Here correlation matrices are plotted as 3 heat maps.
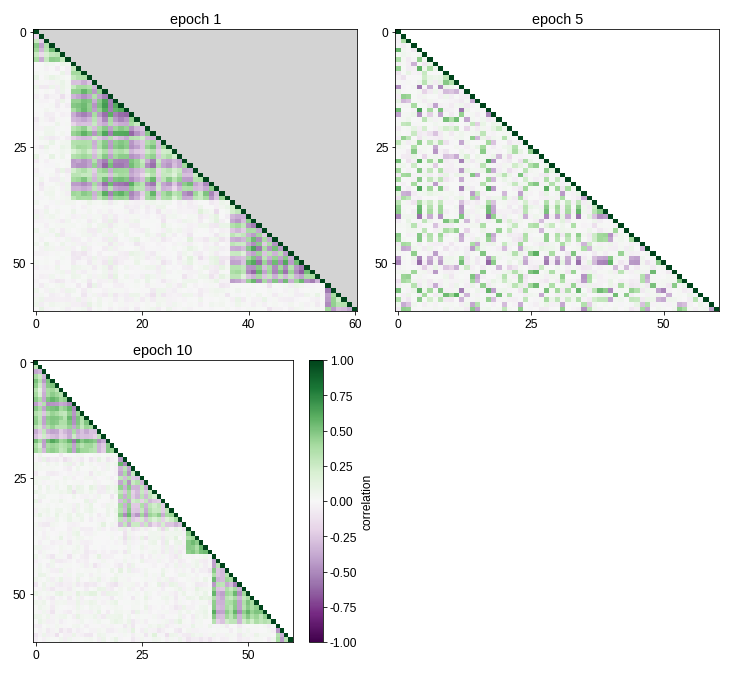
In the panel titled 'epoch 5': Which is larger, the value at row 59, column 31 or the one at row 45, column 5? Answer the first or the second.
the second
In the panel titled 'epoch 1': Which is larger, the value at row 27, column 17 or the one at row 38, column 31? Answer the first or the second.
the first
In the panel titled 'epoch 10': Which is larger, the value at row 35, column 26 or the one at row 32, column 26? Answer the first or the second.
the first
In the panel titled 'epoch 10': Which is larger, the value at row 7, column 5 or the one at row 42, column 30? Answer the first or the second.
the first
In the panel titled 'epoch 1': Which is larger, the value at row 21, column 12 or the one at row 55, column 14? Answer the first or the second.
the first
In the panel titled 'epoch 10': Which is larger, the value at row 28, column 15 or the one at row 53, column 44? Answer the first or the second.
the first
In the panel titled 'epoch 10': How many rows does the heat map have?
61
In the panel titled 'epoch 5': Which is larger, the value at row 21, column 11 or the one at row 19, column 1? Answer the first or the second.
the first
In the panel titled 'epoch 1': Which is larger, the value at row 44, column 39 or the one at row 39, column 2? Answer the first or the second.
the first
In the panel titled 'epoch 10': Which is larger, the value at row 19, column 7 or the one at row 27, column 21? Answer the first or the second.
the first
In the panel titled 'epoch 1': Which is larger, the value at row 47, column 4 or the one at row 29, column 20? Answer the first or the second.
the second
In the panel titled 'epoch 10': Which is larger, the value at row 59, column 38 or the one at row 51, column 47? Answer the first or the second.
the second
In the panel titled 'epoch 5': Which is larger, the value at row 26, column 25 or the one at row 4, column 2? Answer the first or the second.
the first
